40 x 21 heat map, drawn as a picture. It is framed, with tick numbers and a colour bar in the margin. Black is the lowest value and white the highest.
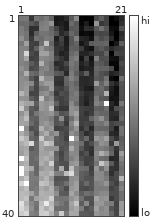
Ninth with the highest average: bottom left. Histogram: bell-shaped. Stripes: upright, repeating 4 times. Slope: up to the bottom left.
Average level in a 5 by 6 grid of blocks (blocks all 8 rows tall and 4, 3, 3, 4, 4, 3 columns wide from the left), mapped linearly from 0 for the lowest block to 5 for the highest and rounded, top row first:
230110 | 331220 | 342221 | 452332 | 453332
